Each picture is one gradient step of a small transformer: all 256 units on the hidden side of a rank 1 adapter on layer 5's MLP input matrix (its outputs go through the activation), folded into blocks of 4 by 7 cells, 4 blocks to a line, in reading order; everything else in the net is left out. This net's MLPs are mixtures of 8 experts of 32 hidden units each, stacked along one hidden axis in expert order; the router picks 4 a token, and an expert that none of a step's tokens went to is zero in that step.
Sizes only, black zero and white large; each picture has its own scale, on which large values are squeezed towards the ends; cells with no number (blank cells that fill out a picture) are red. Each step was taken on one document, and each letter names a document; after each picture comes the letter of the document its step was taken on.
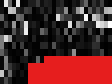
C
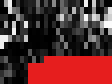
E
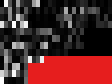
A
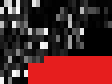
A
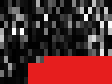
E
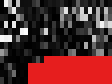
C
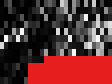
E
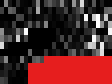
E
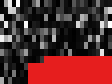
C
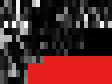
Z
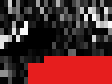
E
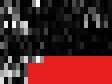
Z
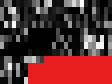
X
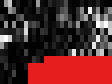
C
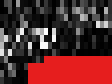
C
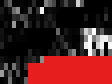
X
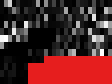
E
